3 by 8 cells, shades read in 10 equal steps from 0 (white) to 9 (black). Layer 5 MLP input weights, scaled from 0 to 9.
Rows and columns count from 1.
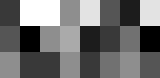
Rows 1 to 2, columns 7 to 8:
8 1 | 5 9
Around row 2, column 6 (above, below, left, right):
6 5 8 5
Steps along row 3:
up same down up down down up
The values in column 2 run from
0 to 9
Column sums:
17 16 11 11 16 18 17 16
